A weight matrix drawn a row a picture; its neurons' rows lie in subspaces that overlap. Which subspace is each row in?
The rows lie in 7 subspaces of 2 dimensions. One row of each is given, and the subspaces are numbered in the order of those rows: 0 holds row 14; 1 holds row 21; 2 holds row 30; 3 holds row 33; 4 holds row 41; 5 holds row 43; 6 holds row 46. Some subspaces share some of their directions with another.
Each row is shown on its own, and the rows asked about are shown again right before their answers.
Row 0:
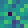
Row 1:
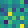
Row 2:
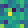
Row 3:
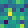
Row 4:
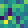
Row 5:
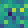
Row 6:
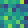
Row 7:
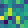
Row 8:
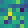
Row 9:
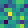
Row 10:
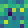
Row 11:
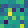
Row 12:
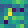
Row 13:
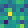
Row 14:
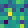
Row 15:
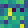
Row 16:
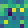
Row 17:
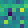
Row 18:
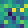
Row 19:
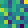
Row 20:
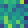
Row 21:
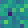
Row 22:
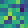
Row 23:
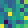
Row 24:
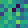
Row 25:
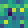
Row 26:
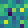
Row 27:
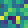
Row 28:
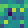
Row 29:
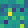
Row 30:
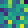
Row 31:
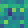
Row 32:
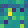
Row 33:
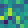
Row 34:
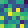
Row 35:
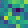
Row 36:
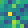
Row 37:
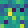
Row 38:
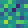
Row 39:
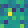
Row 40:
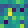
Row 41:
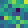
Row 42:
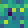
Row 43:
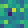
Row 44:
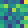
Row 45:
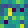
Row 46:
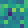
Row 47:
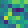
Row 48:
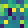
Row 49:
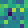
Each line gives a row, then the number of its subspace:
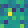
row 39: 5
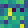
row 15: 6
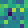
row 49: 6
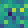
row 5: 3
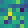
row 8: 5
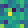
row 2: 5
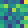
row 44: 6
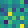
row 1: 2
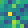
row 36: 1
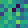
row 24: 0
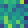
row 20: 6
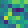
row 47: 4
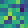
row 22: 5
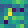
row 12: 4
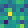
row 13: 0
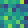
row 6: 6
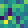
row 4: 3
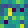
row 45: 4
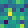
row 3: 0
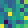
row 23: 6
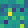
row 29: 2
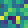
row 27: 3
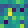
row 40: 4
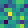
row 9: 0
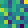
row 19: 2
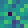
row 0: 1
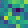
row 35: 4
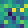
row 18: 3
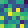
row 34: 4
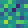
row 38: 0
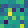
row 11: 2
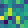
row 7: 3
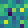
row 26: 1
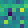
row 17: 5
